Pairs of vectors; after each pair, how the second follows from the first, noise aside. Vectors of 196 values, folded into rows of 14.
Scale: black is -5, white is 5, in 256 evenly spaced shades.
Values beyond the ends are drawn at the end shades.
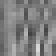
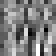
scaled up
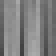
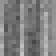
negated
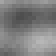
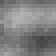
negated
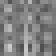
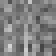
copied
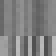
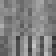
negated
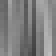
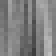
copied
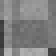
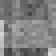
negated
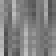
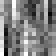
scaled up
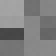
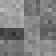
copied
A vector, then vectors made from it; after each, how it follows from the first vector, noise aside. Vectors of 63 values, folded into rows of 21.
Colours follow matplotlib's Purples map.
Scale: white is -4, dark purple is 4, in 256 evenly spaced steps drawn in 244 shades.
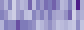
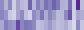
copied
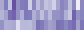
negated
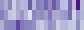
copied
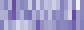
negated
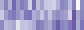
negated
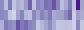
copied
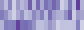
copied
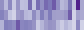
copied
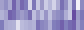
negated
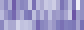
negated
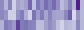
copied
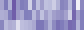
negated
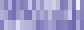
negated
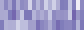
negated
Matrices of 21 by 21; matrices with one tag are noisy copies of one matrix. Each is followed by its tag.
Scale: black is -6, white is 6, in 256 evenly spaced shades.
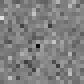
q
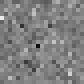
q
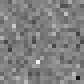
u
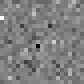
q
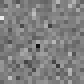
q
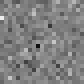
q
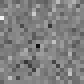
q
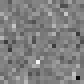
u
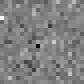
q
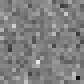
u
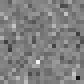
u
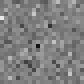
q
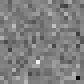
u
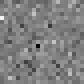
q
